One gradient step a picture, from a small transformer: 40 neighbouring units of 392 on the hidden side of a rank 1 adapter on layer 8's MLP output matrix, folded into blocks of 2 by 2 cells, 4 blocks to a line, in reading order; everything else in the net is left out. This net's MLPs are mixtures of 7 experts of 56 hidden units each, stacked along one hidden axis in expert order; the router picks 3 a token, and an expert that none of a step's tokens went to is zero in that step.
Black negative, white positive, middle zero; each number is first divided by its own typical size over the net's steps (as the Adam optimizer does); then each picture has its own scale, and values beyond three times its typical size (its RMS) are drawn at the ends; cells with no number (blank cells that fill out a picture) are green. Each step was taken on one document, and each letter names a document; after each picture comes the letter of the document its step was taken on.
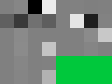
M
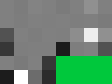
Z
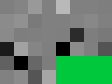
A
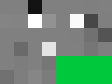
M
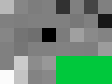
Z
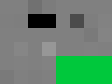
M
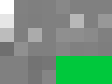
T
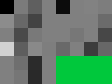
A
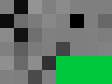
A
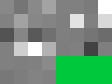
Z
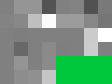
M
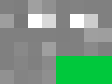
M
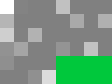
T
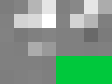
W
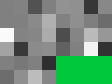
Z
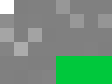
T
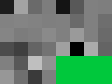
A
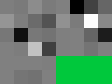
W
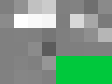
W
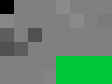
T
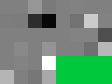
M
